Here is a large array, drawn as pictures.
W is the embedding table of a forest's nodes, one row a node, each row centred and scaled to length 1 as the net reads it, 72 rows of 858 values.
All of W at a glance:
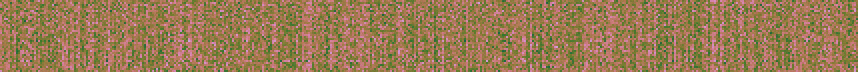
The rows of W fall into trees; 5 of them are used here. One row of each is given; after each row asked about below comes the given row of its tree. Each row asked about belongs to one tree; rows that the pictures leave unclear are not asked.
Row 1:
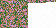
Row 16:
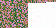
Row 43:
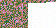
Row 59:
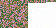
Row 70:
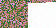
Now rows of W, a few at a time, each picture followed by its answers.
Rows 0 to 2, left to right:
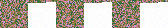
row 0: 59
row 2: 1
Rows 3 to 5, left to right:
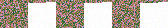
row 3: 16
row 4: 43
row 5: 43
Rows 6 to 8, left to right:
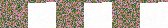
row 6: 59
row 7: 70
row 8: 16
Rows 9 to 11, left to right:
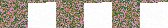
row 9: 1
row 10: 70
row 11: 70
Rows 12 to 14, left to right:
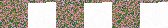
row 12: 16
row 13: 59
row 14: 43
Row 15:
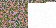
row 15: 59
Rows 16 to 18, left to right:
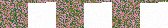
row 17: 70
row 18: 43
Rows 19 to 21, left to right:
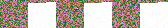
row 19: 1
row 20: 70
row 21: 59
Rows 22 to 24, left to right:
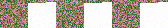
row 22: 70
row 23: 43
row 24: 1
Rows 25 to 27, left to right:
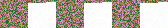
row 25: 43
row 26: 16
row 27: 59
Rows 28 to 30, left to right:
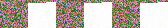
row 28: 16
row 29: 70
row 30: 70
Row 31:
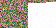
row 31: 43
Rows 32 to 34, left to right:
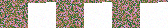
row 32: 1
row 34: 59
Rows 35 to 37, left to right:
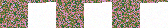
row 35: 1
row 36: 59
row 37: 16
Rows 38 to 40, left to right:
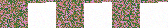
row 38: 70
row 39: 59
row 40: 59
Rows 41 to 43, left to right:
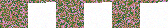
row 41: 59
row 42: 16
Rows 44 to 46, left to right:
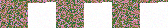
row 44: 70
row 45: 16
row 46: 1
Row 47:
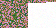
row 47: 16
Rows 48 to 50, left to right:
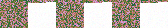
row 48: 70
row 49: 16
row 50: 59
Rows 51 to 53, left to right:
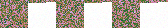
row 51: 59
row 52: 59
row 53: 16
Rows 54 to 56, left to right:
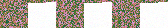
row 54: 43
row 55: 59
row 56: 43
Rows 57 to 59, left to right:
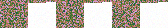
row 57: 16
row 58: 16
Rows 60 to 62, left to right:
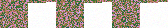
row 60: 59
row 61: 59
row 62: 16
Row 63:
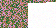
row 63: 43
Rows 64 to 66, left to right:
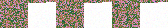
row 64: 16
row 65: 43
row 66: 1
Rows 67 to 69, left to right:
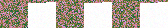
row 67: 43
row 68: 16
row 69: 70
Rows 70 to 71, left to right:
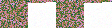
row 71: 1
